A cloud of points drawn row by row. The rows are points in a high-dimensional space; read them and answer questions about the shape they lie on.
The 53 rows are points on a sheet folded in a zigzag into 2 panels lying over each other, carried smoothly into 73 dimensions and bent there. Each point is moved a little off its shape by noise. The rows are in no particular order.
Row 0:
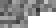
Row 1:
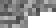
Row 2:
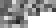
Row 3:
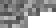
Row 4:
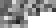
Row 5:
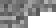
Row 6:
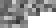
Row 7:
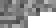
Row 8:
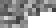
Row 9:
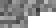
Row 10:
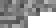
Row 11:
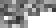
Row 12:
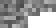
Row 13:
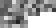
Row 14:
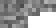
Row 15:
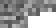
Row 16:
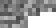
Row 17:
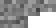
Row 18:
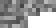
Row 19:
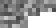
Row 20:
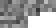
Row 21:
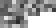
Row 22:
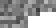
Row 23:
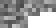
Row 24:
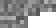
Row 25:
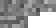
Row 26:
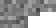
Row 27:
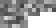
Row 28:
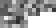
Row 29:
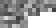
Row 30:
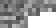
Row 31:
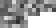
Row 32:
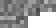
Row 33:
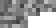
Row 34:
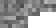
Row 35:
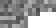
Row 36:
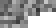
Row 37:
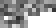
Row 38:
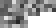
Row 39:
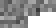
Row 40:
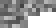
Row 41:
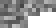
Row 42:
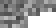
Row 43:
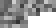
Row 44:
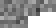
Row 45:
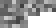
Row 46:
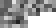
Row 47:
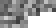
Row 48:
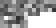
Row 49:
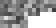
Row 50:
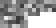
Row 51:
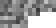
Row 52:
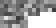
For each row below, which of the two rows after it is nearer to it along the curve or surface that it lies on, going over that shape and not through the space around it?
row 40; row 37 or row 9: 37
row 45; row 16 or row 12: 12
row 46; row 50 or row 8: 50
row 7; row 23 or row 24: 23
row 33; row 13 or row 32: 13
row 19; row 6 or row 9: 9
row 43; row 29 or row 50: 50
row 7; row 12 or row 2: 12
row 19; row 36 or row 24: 36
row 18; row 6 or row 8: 6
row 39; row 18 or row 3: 3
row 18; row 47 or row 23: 23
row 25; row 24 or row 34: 34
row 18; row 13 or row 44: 13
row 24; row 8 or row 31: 8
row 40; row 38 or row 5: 38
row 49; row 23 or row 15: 15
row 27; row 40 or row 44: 40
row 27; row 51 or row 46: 46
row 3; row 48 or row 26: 48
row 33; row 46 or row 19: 46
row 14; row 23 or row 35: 23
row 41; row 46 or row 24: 46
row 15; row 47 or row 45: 47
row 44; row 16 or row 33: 16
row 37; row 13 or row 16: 13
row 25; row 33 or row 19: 33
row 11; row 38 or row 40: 38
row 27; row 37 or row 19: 37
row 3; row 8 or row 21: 8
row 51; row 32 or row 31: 32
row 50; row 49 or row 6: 6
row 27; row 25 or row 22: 25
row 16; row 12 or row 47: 47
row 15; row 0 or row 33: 0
